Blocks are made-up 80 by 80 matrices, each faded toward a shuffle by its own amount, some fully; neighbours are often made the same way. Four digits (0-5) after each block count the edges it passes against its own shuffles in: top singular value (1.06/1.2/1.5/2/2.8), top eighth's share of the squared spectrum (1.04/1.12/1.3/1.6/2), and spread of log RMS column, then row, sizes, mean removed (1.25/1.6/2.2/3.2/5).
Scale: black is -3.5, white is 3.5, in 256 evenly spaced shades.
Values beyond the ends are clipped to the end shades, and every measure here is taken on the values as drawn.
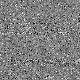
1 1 0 2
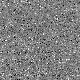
1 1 0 1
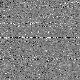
3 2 0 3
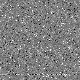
2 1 0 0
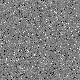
0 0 0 0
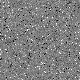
1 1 0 0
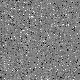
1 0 0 0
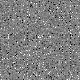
3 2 1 0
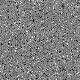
1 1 1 0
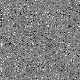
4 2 0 1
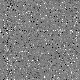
2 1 1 0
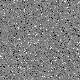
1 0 1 0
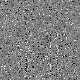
1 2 2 1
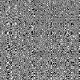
4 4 3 2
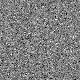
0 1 0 0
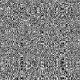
4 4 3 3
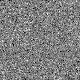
2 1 0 0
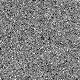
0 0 0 0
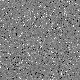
1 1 0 0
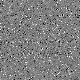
3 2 0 1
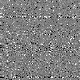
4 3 1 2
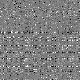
4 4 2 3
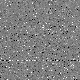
3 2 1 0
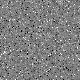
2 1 0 0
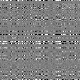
5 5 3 4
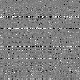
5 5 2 3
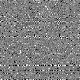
4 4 1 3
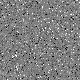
0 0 0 0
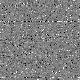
3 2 0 1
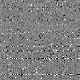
4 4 1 2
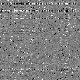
4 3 1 2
